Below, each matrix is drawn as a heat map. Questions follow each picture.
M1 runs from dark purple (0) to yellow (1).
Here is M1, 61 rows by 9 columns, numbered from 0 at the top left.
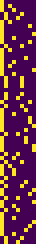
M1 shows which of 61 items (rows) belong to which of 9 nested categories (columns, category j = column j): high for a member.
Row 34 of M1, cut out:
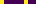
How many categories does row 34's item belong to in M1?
2
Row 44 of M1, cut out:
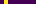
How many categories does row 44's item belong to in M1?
1
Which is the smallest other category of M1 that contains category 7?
0
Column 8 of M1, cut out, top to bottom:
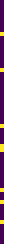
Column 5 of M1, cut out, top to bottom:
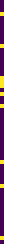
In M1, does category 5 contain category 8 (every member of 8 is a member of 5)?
no
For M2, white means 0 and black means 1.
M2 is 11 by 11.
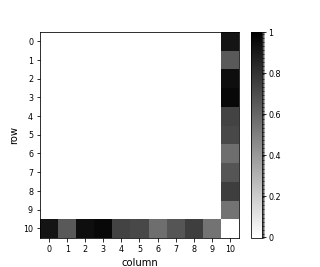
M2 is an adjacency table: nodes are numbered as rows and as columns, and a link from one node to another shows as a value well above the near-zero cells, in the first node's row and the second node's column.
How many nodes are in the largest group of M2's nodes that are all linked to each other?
2
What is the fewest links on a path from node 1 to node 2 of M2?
2
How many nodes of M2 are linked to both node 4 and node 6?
1
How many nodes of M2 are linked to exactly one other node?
10
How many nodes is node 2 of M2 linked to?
1
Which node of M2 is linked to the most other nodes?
node 10
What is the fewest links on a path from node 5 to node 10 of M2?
1
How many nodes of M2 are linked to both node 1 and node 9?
1
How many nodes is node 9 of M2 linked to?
1
